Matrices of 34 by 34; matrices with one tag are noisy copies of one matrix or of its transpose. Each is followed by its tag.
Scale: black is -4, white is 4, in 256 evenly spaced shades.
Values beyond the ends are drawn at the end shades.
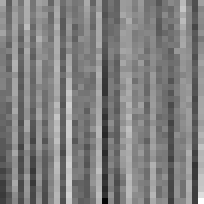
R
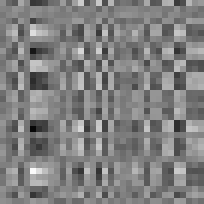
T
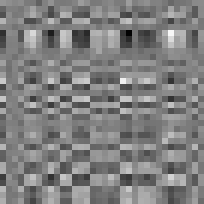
T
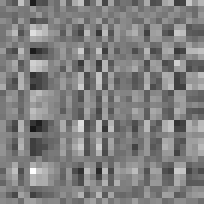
T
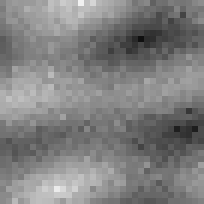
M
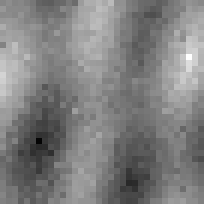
M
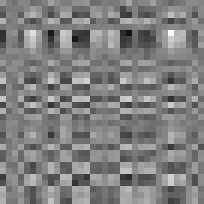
T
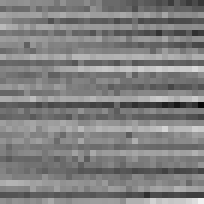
R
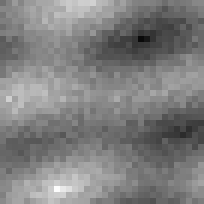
M
